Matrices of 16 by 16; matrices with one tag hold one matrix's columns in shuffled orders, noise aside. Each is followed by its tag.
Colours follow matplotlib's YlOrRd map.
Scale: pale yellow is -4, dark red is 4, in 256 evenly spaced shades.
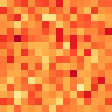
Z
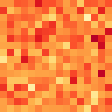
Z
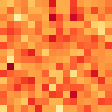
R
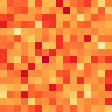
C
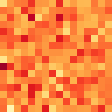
R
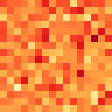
Z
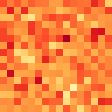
Z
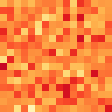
R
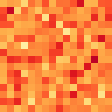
C
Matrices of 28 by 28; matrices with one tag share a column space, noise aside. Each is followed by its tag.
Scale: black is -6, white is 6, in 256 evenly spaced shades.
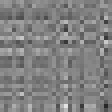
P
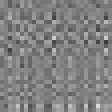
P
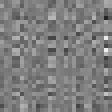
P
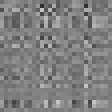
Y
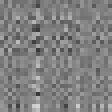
P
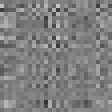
Y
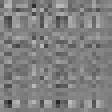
Y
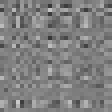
Y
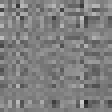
Y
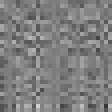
P
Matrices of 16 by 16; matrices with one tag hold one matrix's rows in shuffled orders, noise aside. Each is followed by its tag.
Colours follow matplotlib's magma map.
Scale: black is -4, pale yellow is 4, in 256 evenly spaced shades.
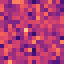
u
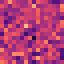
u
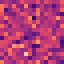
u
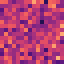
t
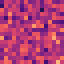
t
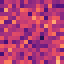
t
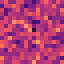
u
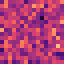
t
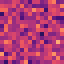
t
